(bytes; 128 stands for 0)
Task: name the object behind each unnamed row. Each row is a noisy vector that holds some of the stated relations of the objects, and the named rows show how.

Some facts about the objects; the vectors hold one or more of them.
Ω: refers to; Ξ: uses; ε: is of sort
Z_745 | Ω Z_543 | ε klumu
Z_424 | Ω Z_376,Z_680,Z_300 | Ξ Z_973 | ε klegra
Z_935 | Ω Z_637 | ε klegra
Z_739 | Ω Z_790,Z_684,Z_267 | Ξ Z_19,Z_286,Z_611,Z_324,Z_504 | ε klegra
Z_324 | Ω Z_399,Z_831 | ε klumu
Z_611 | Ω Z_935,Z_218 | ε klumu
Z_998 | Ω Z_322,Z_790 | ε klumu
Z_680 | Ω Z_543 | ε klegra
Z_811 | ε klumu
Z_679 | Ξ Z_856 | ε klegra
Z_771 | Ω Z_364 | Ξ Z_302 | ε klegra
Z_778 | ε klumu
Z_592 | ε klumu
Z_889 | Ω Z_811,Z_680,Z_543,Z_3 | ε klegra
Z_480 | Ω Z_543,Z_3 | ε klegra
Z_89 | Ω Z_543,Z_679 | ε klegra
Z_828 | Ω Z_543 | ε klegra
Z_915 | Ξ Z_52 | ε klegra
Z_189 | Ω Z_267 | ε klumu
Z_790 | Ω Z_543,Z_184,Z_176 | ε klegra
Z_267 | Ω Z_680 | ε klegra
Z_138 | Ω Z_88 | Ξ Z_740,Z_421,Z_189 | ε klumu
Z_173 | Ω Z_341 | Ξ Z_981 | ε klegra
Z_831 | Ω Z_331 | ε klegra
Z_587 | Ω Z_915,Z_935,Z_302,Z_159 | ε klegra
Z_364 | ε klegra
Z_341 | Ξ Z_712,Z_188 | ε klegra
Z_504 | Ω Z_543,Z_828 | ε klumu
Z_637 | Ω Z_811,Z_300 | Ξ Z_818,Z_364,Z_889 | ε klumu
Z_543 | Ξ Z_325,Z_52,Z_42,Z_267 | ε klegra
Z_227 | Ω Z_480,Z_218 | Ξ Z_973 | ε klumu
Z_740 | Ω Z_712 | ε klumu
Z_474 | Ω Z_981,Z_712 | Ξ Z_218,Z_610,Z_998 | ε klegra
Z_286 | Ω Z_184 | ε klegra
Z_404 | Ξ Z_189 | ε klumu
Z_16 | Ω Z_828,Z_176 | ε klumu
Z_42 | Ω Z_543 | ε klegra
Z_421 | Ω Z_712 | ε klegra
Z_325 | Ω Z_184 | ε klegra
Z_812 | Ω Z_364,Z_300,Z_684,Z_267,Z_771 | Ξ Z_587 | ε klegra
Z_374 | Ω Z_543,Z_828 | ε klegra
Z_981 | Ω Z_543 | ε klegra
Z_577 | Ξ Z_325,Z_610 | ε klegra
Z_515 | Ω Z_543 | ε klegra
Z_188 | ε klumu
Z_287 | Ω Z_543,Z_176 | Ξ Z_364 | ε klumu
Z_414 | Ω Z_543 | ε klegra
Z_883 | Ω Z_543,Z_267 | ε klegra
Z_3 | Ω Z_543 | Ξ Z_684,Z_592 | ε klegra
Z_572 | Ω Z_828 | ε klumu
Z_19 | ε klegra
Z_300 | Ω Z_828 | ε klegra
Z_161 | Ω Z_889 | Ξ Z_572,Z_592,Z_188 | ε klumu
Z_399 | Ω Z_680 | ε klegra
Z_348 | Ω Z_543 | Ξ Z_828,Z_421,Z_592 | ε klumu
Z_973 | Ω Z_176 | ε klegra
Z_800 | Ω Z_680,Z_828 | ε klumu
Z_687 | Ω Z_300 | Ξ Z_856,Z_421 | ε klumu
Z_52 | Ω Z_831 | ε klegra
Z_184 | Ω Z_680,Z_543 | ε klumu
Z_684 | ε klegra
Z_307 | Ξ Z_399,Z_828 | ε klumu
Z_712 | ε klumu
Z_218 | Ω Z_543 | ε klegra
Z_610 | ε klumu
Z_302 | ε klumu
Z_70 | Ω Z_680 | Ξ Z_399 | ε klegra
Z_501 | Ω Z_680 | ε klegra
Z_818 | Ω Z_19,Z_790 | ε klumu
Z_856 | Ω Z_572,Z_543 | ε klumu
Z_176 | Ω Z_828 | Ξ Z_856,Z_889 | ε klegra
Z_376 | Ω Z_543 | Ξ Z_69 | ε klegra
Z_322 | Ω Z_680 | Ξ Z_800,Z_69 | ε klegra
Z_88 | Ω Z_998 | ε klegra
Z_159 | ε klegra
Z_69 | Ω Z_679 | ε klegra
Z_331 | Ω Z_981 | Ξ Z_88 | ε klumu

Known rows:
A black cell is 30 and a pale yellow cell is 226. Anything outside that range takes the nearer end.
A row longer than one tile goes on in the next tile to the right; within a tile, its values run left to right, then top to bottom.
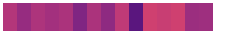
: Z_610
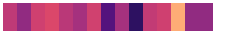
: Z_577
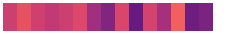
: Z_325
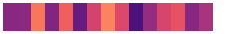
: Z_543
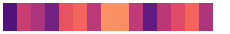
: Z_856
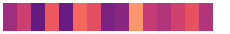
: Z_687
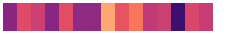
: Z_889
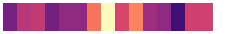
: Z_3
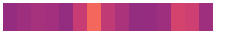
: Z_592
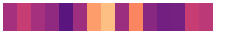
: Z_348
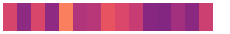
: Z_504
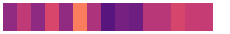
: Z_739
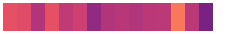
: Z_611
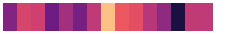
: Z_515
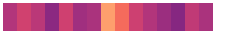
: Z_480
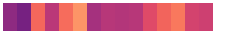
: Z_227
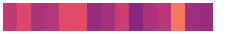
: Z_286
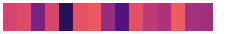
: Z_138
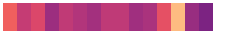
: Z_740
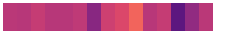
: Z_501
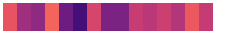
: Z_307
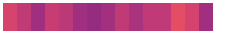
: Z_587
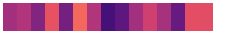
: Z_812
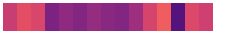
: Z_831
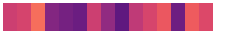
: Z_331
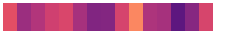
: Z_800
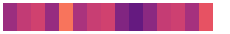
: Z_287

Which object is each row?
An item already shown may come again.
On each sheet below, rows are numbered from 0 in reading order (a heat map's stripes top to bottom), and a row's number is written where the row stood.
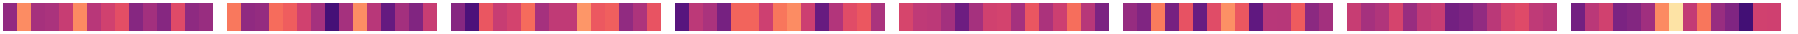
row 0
Z_790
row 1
Z_300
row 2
Z_424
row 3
Z_856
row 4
Z_421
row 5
Z_543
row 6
Z_173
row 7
Z_3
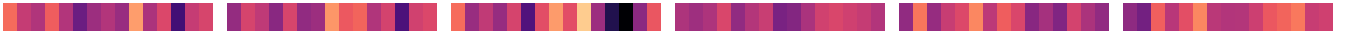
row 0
Z_70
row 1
Z_889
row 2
Z_828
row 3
Z_173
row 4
Z_790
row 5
Z_227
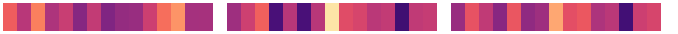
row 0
Z_474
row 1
Z_981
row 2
Z_889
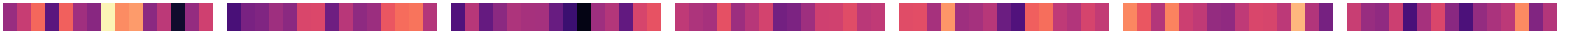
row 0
Z_680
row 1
Z_679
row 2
Z_364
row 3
Z_173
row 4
Z_637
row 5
Z_935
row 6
Z_404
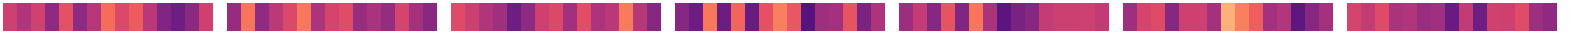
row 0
Z_374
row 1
Z_790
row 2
Z_421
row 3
Z_543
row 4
Z_739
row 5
Z_184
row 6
Z_52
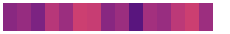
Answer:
Z_684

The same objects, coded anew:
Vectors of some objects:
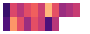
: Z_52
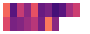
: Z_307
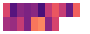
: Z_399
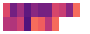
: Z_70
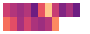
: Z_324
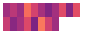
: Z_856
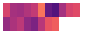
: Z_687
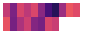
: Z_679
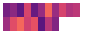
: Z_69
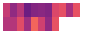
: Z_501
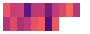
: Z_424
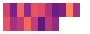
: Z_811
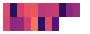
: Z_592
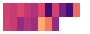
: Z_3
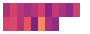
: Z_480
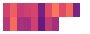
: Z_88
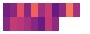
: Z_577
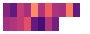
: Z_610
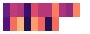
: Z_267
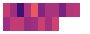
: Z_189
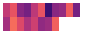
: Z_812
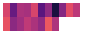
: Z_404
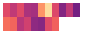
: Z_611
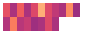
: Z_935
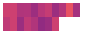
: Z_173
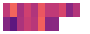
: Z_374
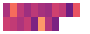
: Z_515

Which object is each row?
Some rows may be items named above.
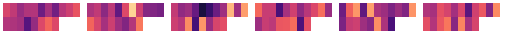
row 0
Z_138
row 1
Z_324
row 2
Z_322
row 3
Z_424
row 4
Z_543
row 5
Z_889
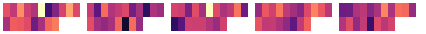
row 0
Z_637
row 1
Z_341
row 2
Z_300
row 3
Z_818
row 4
Z_474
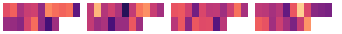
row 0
Z_973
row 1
Z_790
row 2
Z_227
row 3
Z_324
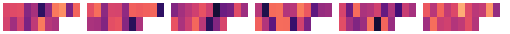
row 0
Z_184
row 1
Z_973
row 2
Z_364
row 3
Z_712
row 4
Z_341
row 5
Z_935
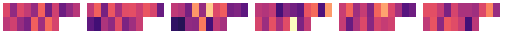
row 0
Z_161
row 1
Z_16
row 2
Z_572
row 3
Z_680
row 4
Z_504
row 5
Z_227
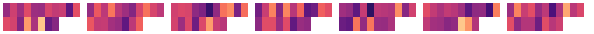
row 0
Z_981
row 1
Z_818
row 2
Z_184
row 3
Z_915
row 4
Z_800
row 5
Z_348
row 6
Z_287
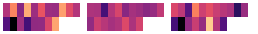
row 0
Z_176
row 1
Z_189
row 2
Z_828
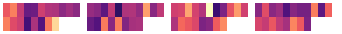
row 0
Z_739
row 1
Z_800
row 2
Z_637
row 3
Z_376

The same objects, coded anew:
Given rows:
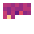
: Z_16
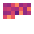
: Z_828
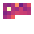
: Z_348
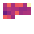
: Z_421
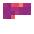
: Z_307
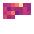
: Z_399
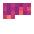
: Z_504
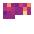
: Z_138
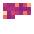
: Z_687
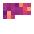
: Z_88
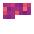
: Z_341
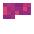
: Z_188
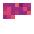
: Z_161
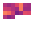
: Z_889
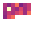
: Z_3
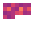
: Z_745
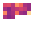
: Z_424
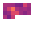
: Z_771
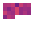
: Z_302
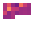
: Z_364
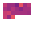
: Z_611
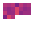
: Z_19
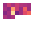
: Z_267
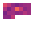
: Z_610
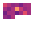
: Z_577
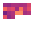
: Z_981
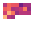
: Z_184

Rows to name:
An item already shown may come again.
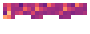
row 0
Z_790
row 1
Z_364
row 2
Z_364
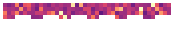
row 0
Z_856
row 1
Z_52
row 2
Z_176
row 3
Z_800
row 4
Z_376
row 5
Z_543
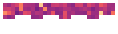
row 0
Z_889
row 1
Z_915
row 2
Z_818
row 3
Z_227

